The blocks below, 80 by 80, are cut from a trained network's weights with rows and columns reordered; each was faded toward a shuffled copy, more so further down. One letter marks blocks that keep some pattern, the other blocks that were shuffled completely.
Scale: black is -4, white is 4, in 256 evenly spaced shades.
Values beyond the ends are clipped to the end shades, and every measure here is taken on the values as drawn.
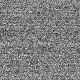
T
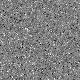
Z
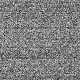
T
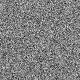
Z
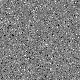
Z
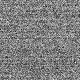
T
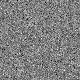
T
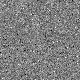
Z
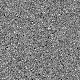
Z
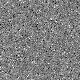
Z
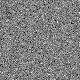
Z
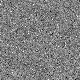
Z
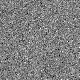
Z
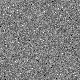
Z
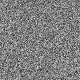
Z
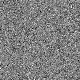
Z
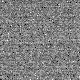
T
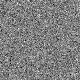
Z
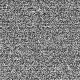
T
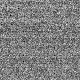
T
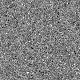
Z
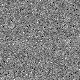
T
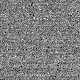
T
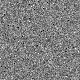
Z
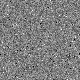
Z
